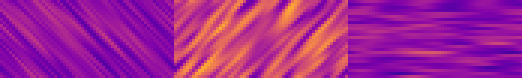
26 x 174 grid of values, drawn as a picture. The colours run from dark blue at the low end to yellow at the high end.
It is made of 1 by 3 panels. Panel 1,1: low, slanting down to the right. Panel 1,2: middling, slanting up to the right, strong in contrast. Panel 1,3: low, streaked across.
